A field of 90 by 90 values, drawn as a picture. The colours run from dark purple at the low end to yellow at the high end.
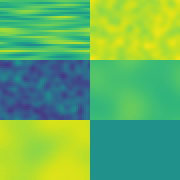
The table splits into 3 rows of 2 panels. Panel 1,1: high, streaked across. Panel 1,2: very high, blotchy, faint in contrast. Panel 2,1: low, blotchy. Panel 2,2: high, smooth, faint in contrast. Panel 3,1: very high, smooth, faint in contrast. Panel 3,2: middling, flat.
